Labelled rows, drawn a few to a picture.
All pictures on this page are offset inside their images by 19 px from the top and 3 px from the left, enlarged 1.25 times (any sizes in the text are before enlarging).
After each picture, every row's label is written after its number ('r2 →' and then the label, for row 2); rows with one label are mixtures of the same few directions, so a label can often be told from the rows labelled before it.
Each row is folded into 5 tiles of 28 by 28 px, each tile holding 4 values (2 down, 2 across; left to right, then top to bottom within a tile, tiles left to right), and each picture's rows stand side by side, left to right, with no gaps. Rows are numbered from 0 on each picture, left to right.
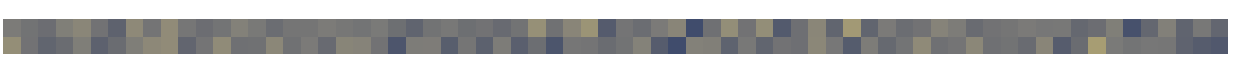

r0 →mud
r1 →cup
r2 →cup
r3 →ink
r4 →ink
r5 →cup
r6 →mud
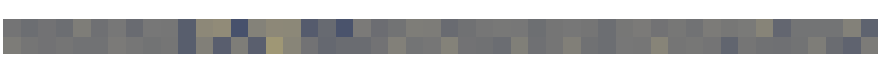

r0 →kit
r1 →mud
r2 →cup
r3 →cup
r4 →ink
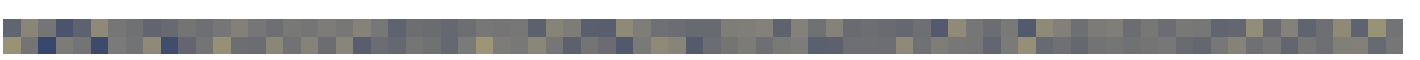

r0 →cup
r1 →cup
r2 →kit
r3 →cup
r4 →kit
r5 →ink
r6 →ink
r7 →ink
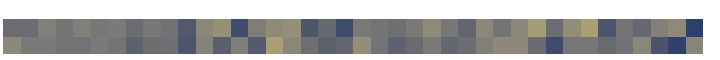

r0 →kit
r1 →mud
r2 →mud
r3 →ink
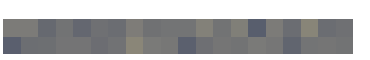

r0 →kit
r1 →kit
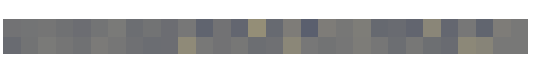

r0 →mud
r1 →kit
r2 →kit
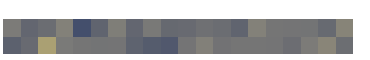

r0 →mud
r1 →ink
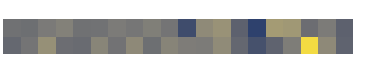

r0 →cup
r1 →cup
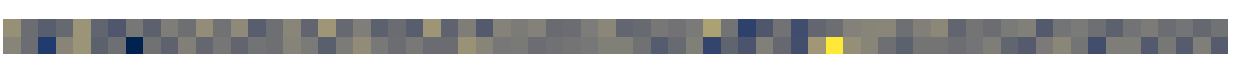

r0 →cup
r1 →ink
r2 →kit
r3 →cup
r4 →kit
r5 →ink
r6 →cup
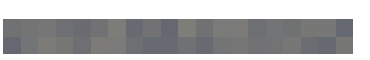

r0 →mud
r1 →ink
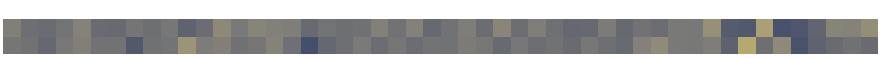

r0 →cup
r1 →kit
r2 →ink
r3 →kit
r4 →mud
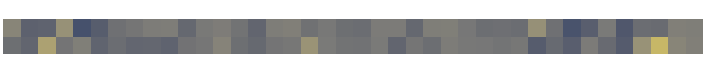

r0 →mud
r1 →cup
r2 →mud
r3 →kit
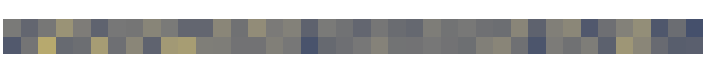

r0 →cup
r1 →kit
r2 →ink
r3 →mud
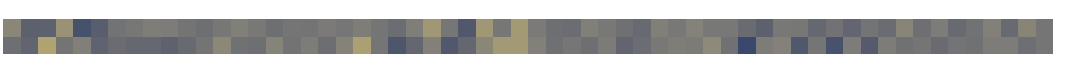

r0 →mud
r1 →cup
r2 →mud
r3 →mud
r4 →cup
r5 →ink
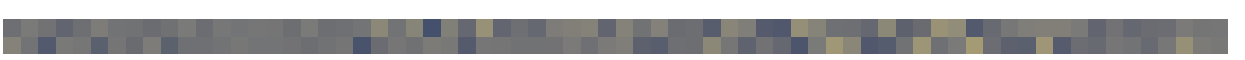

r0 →cup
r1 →ink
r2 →kit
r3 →kit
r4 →cup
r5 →cup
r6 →kit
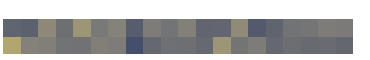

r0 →kit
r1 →mud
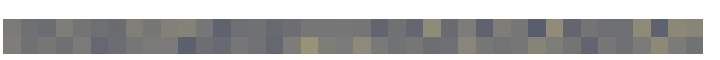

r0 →mud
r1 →kit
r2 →kit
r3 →ink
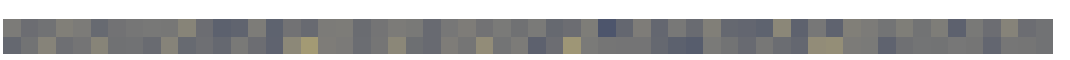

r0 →cup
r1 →kit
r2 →cup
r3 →mud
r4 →kit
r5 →kit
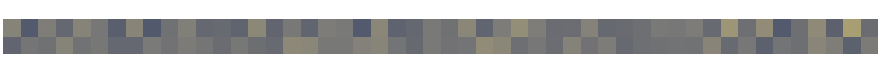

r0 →ink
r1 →kit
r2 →ink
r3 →mud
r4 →ink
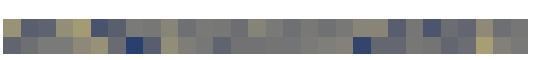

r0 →cup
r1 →mud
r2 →kit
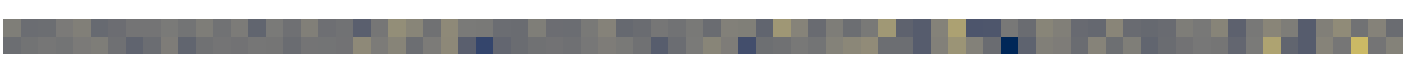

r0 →cup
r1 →kit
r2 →kit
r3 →cup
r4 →mud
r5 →cup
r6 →mud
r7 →cup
